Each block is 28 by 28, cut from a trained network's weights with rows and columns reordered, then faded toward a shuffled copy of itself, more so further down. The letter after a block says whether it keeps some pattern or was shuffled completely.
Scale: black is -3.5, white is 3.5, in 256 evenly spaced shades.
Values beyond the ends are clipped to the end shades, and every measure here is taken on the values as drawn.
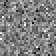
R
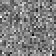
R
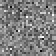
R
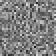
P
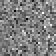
R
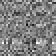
P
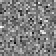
R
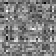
P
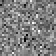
R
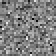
R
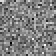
R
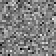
R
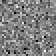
R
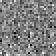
R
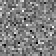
R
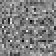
P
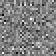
P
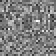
P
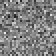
R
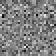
P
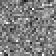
R
